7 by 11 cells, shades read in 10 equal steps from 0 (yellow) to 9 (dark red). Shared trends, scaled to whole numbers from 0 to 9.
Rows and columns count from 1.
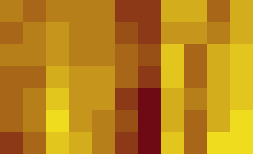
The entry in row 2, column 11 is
2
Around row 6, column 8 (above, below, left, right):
2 1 9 5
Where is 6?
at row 2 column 6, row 3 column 7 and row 6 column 6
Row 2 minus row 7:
-2 -1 2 2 0 -1 -2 2 -2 4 2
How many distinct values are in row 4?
5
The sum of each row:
46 45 39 39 41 40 41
